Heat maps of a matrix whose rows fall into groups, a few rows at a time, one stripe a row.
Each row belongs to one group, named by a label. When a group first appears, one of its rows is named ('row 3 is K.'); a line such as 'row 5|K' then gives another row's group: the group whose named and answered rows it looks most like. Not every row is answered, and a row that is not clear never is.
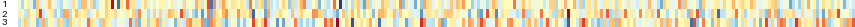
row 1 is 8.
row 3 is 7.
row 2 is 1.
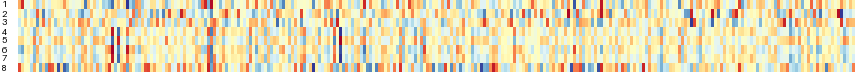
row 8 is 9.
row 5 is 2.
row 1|2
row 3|7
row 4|8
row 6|8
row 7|8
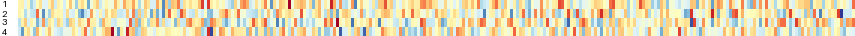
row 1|9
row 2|1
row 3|7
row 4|8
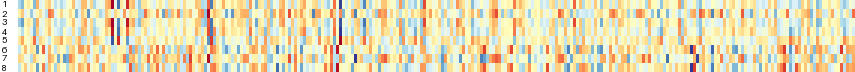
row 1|8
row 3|8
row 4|8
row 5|2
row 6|7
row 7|9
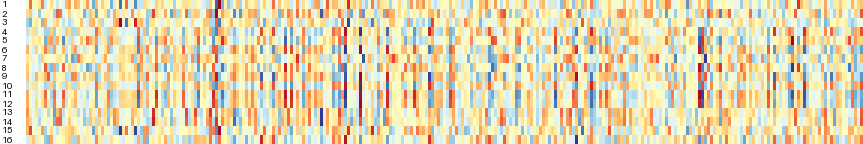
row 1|2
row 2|9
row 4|7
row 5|7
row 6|1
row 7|9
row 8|1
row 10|7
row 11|1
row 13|9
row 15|2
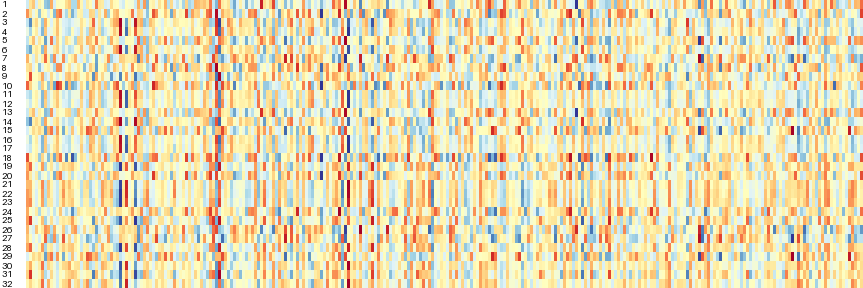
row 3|8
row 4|8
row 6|8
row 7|1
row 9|2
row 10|9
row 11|8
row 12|8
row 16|8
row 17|8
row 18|9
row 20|9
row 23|2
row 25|2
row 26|1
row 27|1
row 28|2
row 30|2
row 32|2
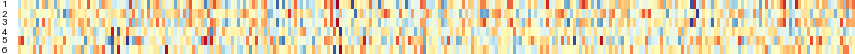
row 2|9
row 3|7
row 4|8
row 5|2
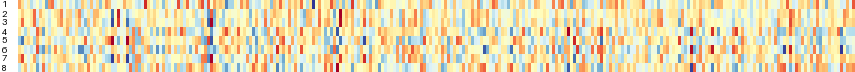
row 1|9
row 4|1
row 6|1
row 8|7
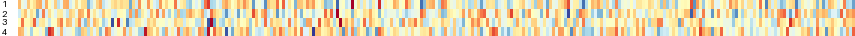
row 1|1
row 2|7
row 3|2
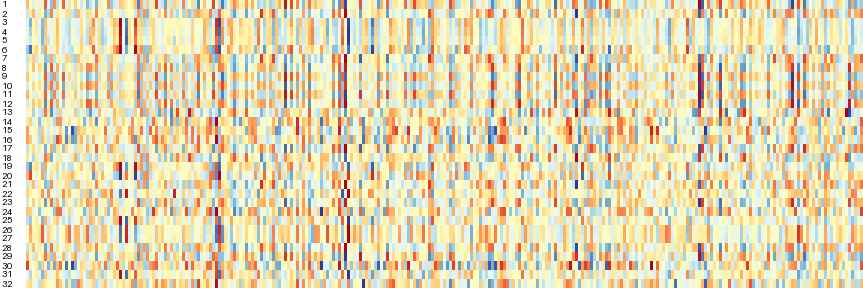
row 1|1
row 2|7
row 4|8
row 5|8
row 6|8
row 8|7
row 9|1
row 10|7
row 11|1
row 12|7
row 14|9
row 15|9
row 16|9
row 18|1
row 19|8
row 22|2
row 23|7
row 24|9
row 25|8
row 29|1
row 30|9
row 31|8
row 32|9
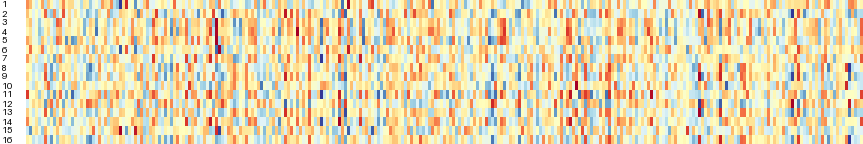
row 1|2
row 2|1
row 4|9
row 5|9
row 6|2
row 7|9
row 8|1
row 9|1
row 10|1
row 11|9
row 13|1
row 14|9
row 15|8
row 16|1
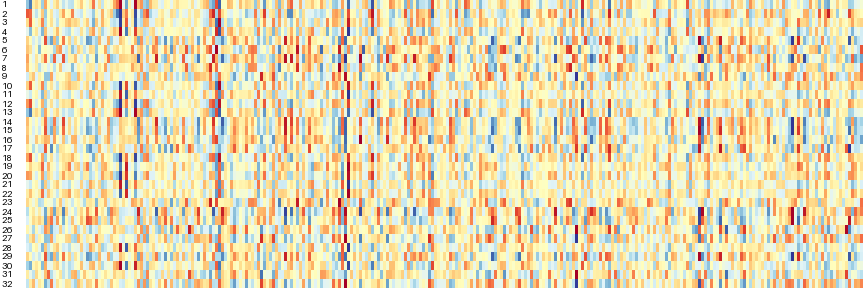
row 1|8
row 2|2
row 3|2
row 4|8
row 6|9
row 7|1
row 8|9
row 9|7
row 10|2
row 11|8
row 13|8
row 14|1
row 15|1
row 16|1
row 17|1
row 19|2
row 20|2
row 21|8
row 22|2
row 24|7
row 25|7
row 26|1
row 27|7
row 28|8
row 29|1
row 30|8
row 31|1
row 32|7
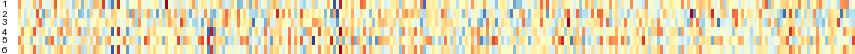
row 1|2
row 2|1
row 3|1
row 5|9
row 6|2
